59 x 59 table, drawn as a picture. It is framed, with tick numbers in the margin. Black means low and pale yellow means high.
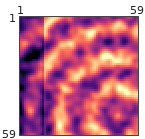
No lone cell stands out from its neighbours. Rings spread out from the bottom right. A vertical seam about 20% of the way across splits the table, and the right part is higher. The middle right is the ninth with the highest average.
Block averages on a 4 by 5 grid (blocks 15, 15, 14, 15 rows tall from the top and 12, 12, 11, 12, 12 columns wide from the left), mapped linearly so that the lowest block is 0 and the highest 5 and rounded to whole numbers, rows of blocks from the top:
24433 | 04454 | 13345 | 14342
